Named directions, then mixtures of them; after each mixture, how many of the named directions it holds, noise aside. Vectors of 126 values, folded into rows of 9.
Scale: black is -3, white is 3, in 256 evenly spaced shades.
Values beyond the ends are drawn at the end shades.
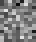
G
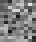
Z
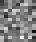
two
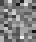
one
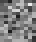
one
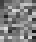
two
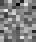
one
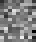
two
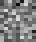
one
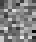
two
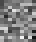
two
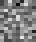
one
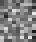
two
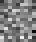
two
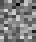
one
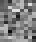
one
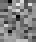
two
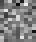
one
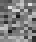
one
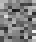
two
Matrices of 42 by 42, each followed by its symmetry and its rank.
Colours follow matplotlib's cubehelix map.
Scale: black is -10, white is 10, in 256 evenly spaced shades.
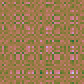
symmetric, rank two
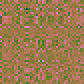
neither, rank five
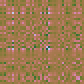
symmetric, rank three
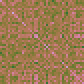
symmetric, rank five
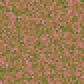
antisymmetric, full rank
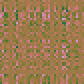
neither, rank three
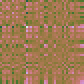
symmetric, rank three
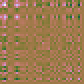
symmetric, rank two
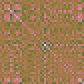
symmetric, rank five
